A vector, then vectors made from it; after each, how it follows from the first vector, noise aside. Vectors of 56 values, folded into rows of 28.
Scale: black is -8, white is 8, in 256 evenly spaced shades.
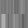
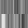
scaled up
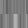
wrapped around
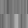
wrapped around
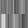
scaled up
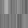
wrapped around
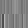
sign-scrambled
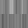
wrapped around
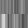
scaled up
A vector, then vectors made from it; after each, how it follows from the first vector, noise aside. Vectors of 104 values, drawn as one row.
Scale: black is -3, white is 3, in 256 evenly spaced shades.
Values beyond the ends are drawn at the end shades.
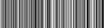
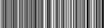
copied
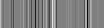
partly zeroed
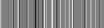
partly zeroed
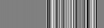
partly zeroed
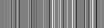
partly zeroed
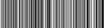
copied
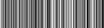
copied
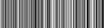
copied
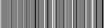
partly zeroed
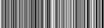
copied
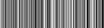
copied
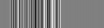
partly zeroed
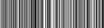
copied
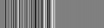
partly zeroed
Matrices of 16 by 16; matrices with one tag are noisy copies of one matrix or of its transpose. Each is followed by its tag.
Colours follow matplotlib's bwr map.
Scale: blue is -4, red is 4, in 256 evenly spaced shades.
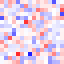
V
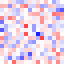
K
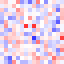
K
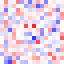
K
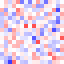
K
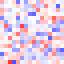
V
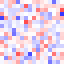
V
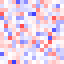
V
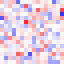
V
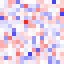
V
